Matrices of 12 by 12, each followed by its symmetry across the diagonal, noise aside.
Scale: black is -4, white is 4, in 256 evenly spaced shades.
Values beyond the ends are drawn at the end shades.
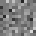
neither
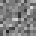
antisymmetric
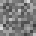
symmetric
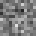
neither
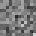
symmetric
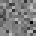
neither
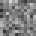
antisymmetric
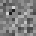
symmetric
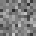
neither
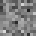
neither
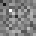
symmetric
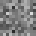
antisymmetric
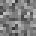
antisymmetric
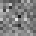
antisymmetric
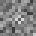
symmetric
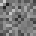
symmetric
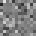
antisymmetric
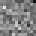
neither
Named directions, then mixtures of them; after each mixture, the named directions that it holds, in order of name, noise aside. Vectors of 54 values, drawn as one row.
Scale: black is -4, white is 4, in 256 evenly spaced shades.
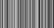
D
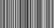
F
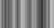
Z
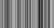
D, F, Z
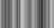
Z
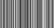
F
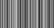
D, F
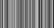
D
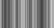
Z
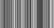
F, Z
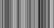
D, Z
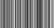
F, Z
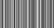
D, F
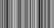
D, F, Z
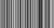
D, F, Z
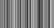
D, F, Z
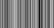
D, F, Z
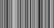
D, F, Z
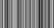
D, Z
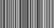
F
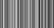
D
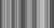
Z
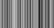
D, F, Z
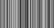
D, F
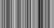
D, F, Z
